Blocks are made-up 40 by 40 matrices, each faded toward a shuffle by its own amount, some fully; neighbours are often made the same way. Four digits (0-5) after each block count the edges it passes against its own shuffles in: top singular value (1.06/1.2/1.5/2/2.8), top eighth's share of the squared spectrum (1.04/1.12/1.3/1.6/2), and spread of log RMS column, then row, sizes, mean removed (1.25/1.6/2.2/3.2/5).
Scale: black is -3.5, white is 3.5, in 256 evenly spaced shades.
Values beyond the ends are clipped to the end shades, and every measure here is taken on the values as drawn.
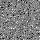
0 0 0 0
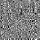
3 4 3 1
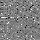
3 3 1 1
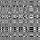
4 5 3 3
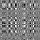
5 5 3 3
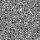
3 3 1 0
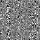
1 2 3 0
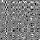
4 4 2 2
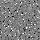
1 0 0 0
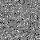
2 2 0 0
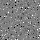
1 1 0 0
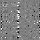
4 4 2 1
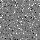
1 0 0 0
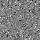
0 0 0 0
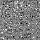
2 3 1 1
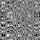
4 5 3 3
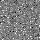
0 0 0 0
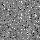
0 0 0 0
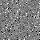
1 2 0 0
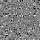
3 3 1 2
